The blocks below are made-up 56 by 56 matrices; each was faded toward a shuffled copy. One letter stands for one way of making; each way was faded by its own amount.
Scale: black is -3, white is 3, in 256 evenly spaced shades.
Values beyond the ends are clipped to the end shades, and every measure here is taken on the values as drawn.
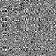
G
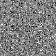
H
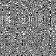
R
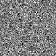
H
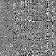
R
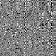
R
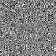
G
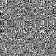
G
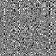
R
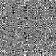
R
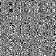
R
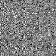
H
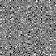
R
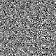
H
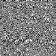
G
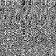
G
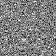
H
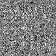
H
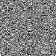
G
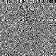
G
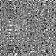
G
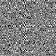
G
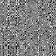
R
